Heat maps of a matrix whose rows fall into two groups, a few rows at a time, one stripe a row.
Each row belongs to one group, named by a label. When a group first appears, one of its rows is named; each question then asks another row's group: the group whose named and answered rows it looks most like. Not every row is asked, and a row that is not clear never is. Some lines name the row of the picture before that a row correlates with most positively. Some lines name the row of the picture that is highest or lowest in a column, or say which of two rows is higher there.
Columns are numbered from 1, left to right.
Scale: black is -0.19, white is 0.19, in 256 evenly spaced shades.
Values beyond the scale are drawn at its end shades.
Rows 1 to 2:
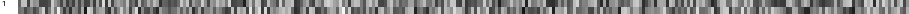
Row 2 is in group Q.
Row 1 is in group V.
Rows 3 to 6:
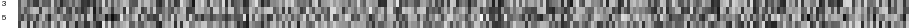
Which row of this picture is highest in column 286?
3
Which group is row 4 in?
V
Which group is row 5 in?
Q
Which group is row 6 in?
V
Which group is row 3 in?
V
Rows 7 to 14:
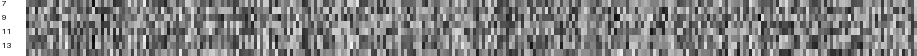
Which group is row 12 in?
Q
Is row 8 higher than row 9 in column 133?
Yes
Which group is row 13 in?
Q
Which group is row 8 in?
V
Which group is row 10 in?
V
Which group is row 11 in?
V
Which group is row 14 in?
V
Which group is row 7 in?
Q
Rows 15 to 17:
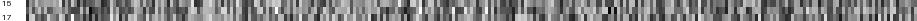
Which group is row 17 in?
V
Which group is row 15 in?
V
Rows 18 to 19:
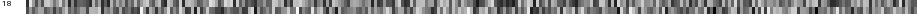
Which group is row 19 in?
Q
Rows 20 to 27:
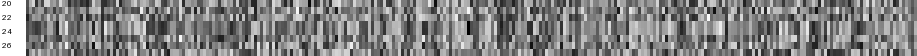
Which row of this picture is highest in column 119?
26
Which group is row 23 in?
Q
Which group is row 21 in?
Q
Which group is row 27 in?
V
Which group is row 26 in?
Q
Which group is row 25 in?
Q
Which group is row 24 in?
Q
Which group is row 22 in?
V
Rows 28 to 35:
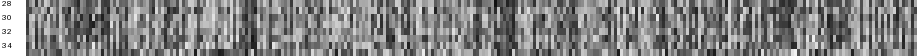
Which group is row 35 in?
Q
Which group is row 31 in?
V
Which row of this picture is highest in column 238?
33
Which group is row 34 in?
V
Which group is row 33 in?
V
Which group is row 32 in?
V
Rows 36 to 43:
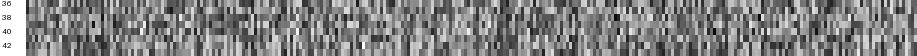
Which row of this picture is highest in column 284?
41
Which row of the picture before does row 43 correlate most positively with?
29
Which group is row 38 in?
Q
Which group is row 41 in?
V
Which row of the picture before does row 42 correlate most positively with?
29
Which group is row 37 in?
V
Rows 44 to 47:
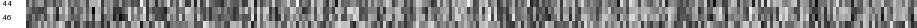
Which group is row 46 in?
Q
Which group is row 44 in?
Q
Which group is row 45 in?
Q
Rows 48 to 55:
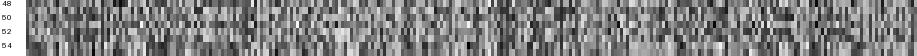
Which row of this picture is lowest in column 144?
53
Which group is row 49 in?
V
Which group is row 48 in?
Q
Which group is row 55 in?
Q
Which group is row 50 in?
V
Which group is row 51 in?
Q
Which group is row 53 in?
V
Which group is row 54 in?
Q
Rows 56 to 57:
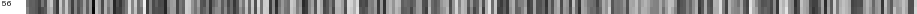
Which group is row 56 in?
Q
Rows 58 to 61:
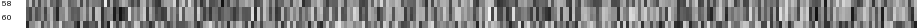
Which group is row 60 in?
Q
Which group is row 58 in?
Q
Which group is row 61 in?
V
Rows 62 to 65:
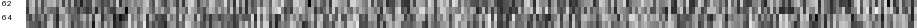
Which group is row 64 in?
Q
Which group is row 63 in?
V
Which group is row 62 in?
V
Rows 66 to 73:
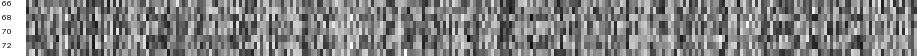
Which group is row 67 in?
V
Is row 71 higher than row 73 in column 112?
No
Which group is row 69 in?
V
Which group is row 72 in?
Q
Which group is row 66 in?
V
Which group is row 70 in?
V
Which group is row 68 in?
Q
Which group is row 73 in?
V
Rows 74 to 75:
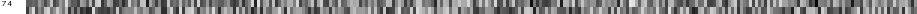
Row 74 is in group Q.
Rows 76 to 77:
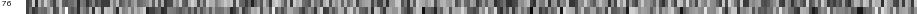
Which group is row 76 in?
V
